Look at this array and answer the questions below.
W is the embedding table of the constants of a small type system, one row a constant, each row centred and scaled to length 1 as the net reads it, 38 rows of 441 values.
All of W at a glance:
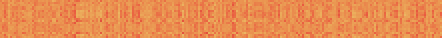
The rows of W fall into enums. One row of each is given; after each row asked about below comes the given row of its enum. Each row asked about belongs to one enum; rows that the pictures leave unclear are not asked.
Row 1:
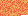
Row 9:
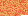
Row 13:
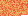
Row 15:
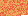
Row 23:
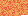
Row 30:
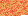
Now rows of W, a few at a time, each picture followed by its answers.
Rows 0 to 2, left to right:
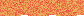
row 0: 9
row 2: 30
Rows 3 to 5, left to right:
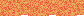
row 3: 23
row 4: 1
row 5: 23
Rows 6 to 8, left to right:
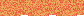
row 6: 9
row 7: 15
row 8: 15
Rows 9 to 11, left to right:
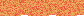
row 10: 23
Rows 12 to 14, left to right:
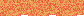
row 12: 15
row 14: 15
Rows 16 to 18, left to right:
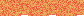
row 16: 13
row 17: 23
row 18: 1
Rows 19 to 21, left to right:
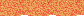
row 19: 9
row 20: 9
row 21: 9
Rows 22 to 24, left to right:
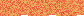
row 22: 1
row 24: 30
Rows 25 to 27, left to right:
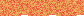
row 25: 13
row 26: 23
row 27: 30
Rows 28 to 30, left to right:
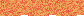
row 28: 30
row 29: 15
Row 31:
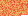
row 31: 13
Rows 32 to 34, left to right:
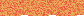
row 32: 9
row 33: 9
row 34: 23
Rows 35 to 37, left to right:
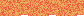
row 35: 23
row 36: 1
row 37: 13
